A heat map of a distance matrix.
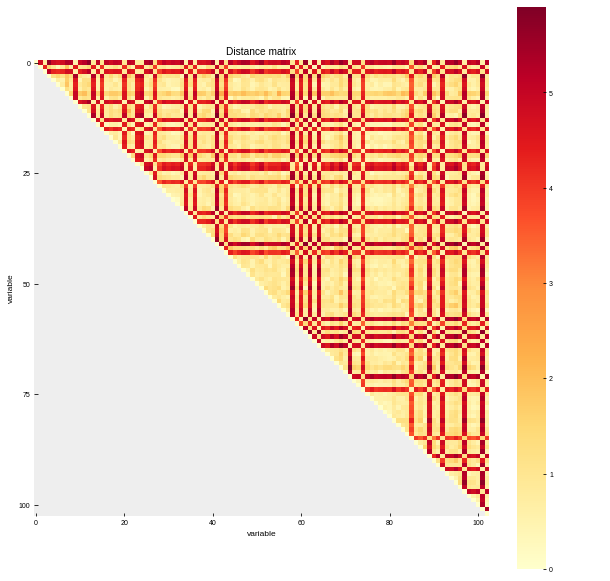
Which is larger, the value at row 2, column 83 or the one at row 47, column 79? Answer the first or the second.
the first
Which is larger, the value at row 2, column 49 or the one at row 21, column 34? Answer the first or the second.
the second
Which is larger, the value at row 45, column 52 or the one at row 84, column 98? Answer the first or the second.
the second
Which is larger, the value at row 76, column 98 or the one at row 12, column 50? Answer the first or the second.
the second
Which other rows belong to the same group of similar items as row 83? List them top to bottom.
1, 3, 4, 5, 6, 7, 8, 10, 11, 12, 14, 16, 17, 18, 19, 21, 22, 25, 26, 28, 29, 30, 31, 32, 33, 35, 37, 38, 39, 40, 42, 44, 45, 46, 47, 48, 49, 50, 51, 52, 53, 54, 55, 56, 57, 59, 61, 63, 65, 66, 67, 68, 69, 70, 72, 73, 75, 76, 77, 78, 79, 80, 81, 82, 84, 86, 87, 88, 90, 91, 93, 94, 95, 96, 98, 99, 100, 102
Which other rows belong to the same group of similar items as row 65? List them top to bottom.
1, 3, 4, 5, 6, 7, 8, 10, 11, 12, 14, 16, 17, 18, 19, 21, 22, 25, 26, 28, 29, 30, 31, 32, 33, 35, 37, 38, 39, 40, 42, 44, 45, 46, 47, 48, 49, 50, 51, 52, 53, 54, 55, 56, 57, 59, 61, 63, 66, 67, 68, 69, 70, 72, 73, 75, 76, 77, 78, 79, 80, 81, 82, 83, 84, 86, 87, 88, 90, 91, 93, 94, 95, 96, 98, 99, 100, 102
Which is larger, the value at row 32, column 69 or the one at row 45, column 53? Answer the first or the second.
the first
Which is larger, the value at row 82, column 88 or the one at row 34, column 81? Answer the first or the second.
the second
